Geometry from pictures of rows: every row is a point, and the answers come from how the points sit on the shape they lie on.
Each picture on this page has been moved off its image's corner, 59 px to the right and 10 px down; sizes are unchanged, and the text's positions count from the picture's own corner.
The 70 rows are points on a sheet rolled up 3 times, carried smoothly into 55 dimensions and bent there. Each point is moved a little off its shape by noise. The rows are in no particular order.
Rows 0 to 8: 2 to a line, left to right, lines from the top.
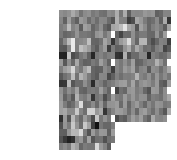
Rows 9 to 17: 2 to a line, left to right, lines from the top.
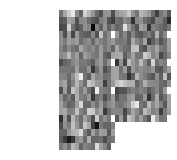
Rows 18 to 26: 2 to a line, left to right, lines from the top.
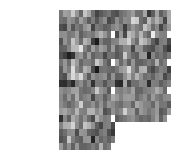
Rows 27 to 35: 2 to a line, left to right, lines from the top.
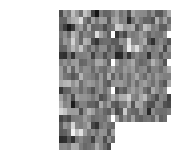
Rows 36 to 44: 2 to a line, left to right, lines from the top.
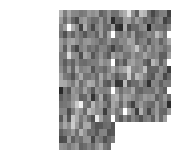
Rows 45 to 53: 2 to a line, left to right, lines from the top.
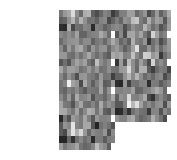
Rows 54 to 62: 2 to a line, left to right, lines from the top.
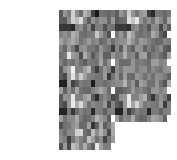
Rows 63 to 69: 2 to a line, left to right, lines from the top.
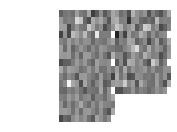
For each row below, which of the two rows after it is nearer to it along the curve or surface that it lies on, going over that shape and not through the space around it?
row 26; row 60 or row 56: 56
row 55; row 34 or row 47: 34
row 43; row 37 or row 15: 37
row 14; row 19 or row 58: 19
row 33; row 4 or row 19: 19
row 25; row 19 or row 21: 21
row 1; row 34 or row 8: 34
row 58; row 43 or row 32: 43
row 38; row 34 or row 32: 32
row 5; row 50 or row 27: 50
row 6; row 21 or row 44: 21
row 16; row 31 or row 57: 31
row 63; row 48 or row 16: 16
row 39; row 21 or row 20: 21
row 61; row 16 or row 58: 58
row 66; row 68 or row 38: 68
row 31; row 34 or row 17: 34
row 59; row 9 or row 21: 21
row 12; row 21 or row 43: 43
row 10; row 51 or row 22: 51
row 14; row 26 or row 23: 26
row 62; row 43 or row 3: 43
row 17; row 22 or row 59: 22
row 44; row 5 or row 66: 5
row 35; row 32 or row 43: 43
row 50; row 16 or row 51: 51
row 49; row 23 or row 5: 5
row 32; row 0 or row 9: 0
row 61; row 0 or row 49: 49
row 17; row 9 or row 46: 9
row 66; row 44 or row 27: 44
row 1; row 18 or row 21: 21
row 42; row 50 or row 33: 33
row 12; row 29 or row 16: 16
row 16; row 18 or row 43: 43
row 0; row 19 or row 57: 57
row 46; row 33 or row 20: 33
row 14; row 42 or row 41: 42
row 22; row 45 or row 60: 60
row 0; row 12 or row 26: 26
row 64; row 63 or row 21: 63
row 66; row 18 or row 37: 37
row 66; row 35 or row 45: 45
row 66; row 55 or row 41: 41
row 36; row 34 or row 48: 34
